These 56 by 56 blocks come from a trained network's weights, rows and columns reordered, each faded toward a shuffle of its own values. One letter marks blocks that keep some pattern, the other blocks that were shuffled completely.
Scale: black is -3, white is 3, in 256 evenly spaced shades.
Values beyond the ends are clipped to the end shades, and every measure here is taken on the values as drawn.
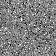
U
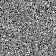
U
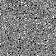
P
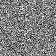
U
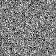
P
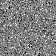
U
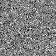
P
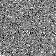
P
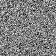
U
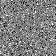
U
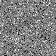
U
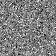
U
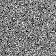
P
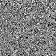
P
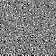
P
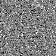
P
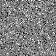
P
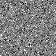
P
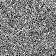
U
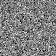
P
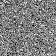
U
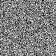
U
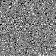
P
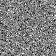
P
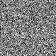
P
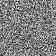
U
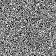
U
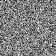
U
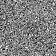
U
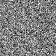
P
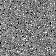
U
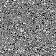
P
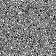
U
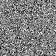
P
